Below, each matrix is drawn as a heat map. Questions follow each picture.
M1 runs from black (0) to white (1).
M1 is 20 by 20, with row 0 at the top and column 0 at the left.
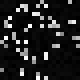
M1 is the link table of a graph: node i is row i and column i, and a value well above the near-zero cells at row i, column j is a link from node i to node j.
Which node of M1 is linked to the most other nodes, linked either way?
node 6
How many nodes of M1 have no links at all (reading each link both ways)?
1
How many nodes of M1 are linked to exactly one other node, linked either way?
2
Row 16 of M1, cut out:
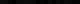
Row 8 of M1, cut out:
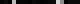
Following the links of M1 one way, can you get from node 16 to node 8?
no
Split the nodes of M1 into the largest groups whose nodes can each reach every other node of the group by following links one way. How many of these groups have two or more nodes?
1
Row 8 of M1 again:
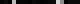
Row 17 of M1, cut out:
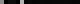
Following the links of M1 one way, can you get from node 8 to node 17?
yes
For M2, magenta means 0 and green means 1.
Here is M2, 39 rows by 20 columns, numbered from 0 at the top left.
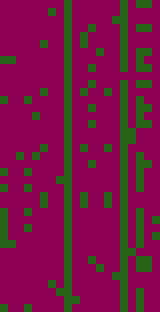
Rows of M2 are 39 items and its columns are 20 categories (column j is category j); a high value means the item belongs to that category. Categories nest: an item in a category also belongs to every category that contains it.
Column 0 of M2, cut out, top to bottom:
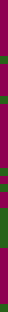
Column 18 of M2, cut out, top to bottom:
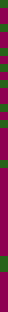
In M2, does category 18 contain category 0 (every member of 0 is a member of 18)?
no
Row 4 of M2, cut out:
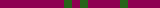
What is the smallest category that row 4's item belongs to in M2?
10
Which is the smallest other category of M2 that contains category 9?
17
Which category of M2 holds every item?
8
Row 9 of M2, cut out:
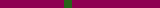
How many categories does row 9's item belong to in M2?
1
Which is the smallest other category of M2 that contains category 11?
18
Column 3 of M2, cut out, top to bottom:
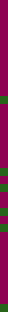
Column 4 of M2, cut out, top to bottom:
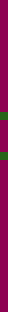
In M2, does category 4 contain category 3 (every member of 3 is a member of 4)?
no
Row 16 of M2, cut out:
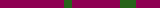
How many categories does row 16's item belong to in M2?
3
